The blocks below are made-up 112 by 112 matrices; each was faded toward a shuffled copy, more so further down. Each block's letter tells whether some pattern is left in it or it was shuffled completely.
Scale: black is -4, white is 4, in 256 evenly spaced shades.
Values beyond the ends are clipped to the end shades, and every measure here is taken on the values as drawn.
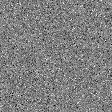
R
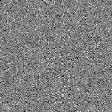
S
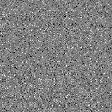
S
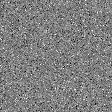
R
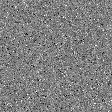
R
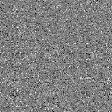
S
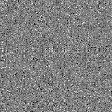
S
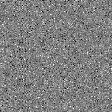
S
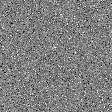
R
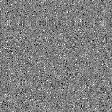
S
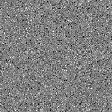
S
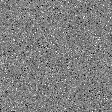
R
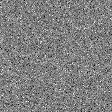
R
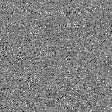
S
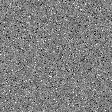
R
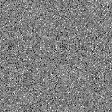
S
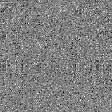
S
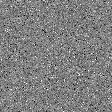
R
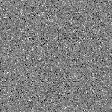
S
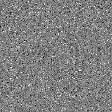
S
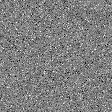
R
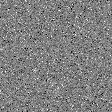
R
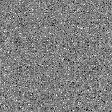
S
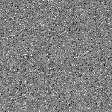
S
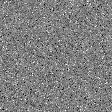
R
